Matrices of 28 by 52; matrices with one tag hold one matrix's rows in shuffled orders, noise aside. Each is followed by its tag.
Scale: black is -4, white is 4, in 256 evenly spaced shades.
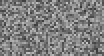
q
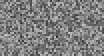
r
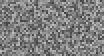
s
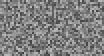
r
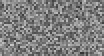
r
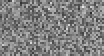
s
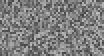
s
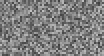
s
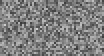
r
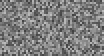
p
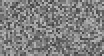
r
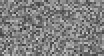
q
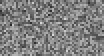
q
